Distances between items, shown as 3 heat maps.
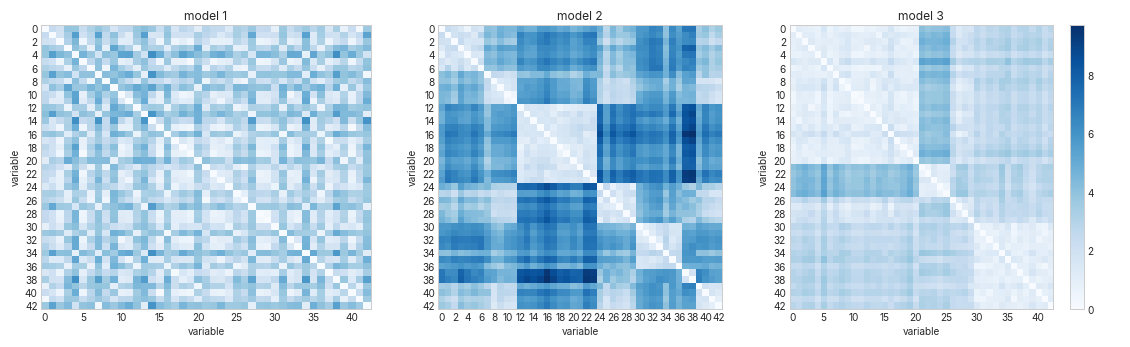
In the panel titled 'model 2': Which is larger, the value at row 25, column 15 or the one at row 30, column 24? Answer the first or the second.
the first
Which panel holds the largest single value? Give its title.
model 2
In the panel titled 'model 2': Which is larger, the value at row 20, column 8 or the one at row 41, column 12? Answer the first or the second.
the second
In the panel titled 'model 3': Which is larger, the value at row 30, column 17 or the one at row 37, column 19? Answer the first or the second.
the second
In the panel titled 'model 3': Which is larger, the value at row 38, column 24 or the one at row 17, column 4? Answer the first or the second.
the first
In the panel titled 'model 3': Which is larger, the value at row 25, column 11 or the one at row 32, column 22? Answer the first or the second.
the first
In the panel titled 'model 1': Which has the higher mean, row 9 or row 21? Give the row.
9
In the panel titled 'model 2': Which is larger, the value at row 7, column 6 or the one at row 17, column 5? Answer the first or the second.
the second
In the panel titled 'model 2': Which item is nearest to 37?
38
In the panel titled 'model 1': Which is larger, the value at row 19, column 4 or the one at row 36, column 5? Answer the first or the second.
the first
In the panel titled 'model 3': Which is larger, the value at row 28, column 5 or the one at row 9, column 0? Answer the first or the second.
the first
